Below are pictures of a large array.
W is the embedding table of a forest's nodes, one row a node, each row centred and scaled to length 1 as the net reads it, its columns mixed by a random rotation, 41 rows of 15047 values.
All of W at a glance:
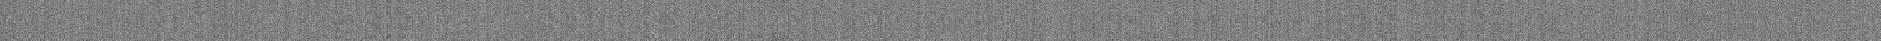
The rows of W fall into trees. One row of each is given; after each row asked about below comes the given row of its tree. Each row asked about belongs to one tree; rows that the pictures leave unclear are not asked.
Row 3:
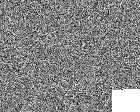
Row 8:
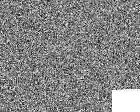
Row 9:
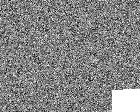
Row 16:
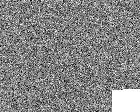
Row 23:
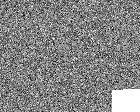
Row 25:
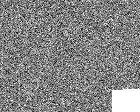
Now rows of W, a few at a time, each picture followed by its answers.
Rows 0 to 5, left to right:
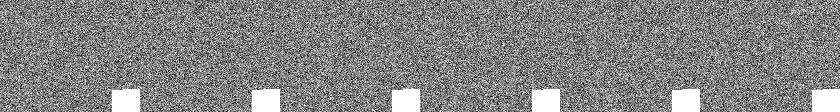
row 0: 25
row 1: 23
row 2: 25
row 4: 23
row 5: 8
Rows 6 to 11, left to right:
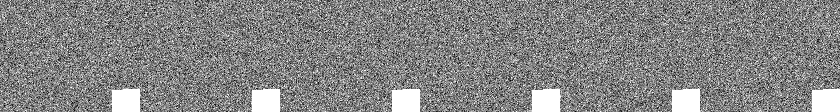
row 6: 25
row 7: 23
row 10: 25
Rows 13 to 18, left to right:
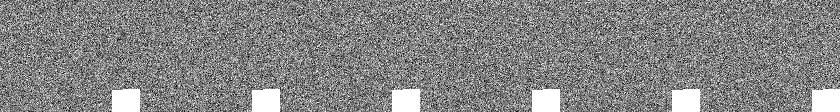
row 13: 23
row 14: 9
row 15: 8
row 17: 9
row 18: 16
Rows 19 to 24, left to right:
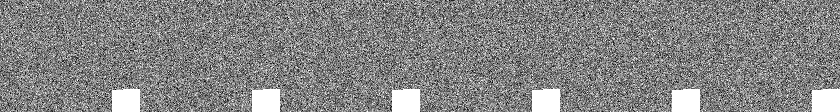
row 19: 3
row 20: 16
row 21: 3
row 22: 3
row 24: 23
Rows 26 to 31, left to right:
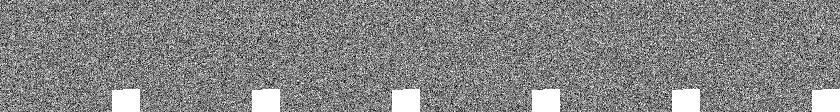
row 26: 9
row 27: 23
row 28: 16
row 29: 9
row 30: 3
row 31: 23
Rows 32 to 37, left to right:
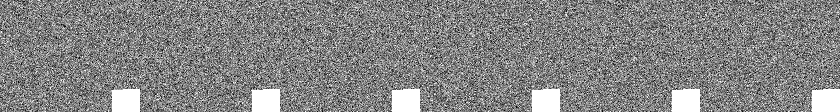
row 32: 8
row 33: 8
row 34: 23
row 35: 25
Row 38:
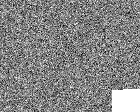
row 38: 25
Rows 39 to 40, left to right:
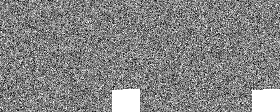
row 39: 8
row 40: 8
